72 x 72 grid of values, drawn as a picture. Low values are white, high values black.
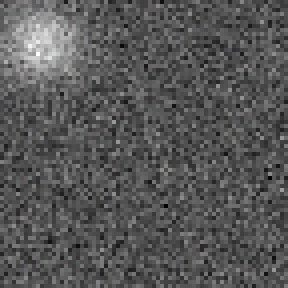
Histogram: skewed, a long tail of low values. Dips: one, in the top left. Ninth with the lowest average: top left. Mirror symmetry: none.
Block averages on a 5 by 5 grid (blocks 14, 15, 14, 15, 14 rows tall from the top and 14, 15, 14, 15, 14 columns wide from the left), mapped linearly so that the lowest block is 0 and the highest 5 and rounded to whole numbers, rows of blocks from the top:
03555
34555
55555
55555
55555
